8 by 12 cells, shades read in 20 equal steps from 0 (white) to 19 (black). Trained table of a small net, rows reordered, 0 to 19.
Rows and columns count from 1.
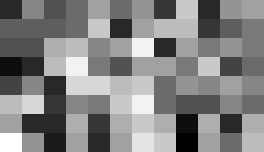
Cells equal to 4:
7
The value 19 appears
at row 8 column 9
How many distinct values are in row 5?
9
